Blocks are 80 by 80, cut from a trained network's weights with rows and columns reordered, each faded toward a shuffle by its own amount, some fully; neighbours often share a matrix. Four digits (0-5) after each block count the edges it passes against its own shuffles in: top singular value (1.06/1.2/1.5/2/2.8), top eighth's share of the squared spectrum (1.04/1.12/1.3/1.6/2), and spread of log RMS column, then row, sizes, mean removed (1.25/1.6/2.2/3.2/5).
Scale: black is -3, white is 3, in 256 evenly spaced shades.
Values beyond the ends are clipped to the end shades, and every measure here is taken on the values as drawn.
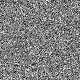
0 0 0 0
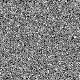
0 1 0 1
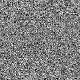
2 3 0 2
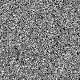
0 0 0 0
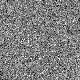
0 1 0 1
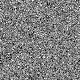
0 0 0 0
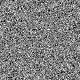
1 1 0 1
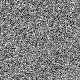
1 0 0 0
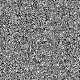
2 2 1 0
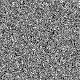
0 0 0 0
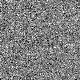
1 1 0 0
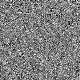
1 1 0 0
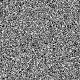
0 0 0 1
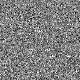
1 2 0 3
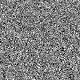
2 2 0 1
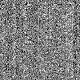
2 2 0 2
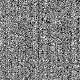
3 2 0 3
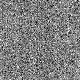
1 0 0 0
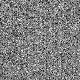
1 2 0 1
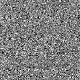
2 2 0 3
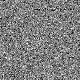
1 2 0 2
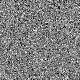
0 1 0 1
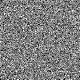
1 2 0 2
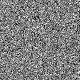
2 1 0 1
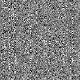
3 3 3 1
